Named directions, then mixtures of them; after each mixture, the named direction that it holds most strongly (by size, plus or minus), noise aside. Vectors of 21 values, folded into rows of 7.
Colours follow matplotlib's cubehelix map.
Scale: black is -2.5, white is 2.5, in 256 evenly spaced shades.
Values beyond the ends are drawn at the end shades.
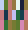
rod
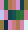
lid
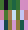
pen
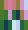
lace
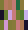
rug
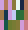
rod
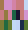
lace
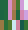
lace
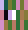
rod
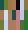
rod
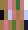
rug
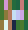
lid
